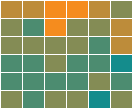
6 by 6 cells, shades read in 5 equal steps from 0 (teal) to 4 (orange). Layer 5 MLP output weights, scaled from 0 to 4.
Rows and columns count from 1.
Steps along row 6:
down up same down up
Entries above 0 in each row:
6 6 6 5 6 5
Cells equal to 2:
14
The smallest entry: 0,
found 2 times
